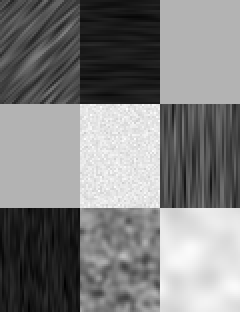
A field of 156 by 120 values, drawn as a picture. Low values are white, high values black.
The table splits into 3 rows of 3 panels. Panel 1,1: high, slanting up to the right. Panel 1,2: very high, streaked across, faint in contrast. Panel 1,3: low, flat. Panel 2,1: low, flat. Panel 2,2: very low, fine-grained, faint in contrast. Panel 2,3: high, streaked downward. Panel 3,1: very high, streaked downward, faint in contrast. Panel 3,2: middling, blotchy. Panel 3,3: very low, smooth, faint in contrast.
